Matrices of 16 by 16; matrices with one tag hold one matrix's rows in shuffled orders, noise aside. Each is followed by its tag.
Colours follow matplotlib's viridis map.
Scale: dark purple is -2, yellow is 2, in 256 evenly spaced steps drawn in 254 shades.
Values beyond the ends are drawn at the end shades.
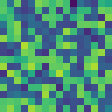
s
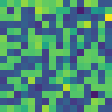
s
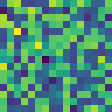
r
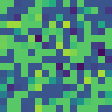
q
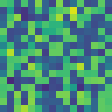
r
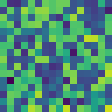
r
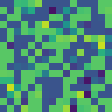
r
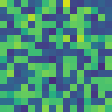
q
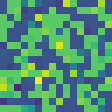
s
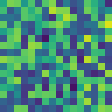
s
